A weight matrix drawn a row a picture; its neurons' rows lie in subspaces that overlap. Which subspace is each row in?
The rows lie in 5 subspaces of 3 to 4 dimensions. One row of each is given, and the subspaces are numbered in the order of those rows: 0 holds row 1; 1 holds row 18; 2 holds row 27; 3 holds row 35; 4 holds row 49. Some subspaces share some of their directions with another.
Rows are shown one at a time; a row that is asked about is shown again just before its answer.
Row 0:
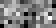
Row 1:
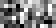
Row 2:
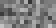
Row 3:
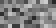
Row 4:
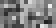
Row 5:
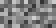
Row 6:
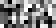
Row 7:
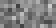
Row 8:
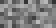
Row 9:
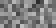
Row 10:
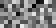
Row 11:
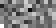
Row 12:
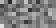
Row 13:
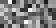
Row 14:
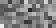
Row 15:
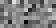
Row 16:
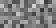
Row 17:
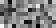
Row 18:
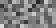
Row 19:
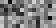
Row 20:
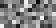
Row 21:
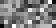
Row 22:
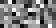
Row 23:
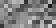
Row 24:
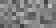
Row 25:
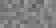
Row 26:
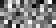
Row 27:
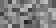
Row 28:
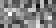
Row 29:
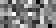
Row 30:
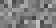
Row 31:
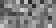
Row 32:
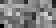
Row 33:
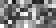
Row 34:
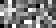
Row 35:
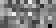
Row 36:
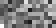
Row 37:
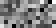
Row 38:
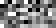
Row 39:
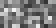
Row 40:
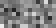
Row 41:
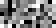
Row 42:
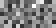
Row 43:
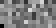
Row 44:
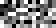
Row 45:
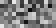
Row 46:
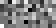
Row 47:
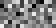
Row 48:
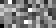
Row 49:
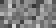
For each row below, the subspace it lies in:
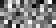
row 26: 3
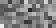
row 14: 4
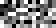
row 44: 1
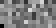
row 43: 2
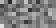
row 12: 1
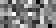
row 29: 3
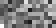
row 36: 4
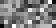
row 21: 4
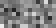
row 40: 2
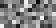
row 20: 4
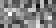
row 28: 1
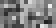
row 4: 0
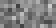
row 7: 0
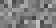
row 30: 4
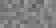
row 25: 4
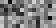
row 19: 2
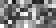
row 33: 2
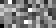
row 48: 1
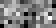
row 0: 2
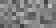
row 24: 0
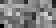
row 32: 2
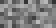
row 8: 2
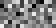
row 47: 3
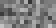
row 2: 3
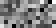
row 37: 4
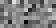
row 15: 2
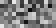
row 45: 0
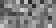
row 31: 3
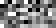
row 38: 1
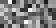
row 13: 2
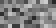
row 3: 2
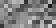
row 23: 4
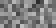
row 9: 3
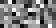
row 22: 3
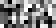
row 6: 0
